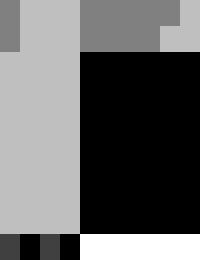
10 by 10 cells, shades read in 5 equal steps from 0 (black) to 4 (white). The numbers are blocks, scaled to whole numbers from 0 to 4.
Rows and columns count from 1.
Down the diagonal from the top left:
2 3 3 3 0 0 0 0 0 4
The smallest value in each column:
1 0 1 0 0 0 0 0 0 0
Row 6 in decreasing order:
3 3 3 3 0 0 0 0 0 0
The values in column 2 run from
0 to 3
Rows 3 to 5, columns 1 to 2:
3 3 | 3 3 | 3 3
